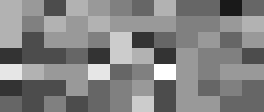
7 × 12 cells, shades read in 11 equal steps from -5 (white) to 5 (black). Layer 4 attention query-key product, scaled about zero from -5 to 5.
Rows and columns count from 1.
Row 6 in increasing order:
-1 -1 -1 0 0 1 1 1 2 2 2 3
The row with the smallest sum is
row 5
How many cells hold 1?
15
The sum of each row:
2 -13 -2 10 -19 9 5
